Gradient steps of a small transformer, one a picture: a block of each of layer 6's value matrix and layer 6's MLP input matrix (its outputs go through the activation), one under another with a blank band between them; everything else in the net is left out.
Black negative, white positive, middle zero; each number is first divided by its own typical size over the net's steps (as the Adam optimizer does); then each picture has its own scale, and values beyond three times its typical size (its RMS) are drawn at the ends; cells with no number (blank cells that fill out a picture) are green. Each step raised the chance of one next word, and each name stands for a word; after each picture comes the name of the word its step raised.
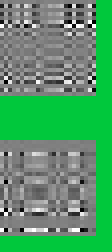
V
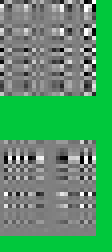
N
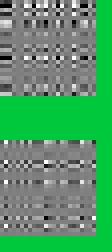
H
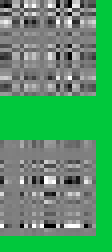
H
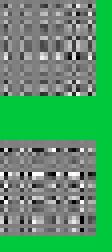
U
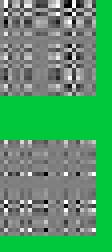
H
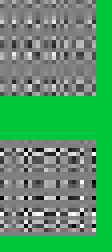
U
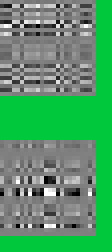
V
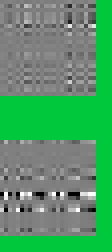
V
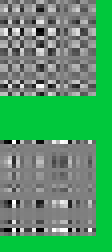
N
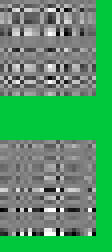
N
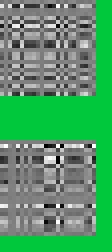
U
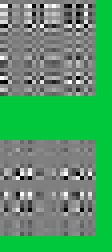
V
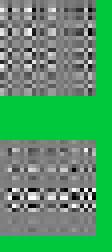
N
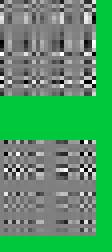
U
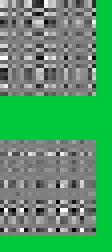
H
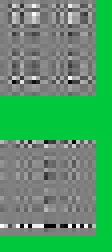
V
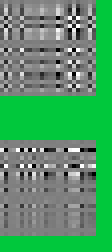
N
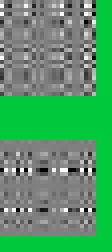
H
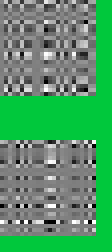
U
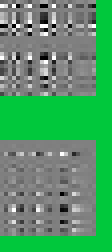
V
